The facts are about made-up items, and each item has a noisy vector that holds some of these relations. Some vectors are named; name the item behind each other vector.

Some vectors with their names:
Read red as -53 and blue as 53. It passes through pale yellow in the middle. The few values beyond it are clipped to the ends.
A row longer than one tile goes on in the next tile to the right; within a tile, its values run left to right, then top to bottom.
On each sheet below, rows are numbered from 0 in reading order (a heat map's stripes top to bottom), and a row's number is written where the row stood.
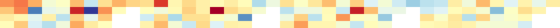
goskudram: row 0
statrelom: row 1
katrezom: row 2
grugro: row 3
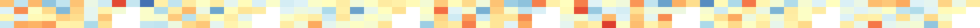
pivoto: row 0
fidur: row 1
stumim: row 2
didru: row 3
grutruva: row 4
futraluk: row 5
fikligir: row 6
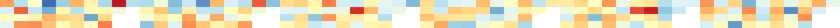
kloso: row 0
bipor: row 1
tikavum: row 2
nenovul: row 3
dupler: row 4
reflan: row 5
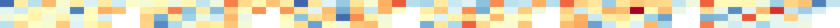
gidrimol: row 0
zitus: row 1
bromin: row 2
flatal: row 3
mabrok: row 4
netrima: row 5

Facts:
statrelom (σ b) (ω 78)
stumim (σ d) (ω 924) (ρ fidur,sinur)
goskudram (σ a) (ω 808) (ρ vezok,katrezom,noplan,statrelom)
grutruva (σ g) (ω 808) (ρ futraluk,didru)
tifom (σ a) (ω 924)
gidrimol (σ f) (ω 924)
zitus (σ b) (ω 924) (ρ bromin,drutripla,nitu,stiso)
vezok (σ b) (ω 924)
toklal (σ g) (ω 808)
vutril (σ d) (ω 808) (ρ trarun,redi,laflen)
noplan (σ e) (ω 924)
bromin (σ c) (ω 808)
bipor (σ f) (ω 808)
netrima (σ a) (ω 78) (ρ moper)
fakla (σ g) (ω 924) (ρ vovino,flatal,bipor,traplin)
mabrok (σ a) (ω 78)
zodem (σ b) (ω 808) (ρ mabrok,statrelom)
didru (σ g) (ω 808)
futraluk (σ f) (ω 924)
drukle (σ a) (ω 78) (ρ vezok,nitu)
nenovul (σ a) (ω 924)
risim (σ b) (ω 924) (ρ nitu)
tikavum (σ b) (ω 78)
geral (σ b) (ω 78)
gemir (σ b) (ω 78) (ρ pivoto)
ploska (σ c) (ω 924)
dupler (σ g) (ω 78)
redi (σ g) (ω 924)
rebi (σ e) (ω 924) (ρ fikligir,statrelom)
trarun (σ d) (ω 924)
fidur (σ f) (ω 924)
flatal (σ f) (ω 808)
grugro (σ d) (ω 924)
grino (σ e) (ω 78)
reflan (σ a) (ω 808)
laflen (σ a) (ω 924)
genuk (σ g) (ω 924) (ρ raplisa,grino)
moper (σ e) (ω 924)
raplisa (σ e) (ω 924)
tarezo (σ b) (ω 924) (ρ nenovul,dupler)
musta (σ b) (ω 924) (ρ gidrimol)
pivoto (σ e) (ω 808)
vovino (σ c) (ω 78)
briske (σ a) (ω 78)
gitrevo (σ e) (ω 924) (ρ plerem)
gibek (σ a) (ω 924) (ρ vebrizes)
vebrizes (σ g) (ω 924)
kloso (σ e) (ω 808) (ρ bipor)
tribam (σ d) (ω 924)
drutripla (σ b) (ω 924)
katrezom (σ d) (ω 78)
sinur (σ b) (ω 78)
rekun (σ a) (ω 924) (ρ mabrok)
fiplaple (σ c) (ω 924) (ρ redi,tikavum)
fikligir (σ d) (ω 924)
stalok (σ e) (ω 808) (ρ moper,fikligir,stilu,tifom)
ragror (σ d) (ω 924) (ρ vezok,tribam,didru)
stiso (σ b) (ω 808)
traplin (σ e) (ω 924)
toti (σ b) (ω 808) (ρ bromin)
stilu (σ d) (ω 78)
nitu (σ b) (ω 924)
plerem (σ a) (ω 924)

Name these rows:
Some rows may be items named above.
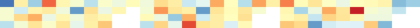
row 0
futraluk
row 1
toklal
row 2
briske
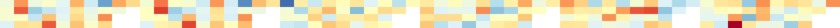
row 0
grutruva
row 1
grutruva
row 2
fidur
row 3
gibek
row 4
gemir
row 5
rebi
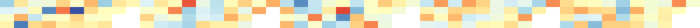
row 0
fakla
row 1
nitu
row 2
fiplaple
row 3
vezok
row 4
stiso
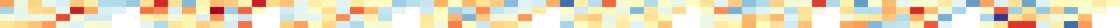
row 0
grino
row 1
zodem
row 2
stilu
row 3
ragror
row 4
futraluk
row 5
vutril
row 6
vovino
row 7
stalok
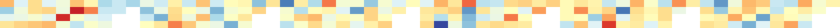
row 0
grino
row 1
moper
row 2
futraluk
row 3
risim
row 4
toklal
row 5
ploska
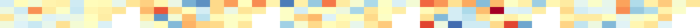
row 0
drutripla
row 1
toti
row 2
futraluk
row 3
drukle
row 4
gibek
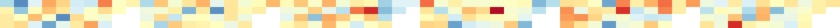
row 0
ploska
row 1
genuk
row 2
dupler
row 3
briske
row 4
rekun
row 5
gitrevo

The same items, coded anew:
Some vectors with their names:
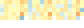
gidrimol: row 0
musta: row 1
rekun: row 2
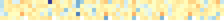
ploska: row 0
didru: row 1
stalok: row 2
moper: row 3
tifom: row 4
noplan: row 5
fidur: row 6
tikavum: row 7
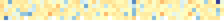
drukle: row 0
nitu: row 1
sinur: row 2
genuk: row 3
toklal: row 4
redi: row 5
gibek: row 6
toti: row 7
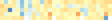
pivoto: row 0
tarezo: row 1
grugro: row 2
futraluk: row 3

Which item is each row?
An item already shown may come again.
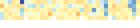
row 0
stiso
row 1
ragror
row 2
grugro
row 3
kloso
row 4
vutril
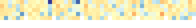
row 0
netrima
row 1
grutruva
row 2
goskudram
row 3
katrezom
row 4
gitrevo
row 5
fiplaple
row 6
vovino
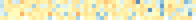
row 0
ploska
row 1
fikligir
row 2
rebi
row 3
dupler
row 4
statrelom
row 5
kloso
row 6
reflan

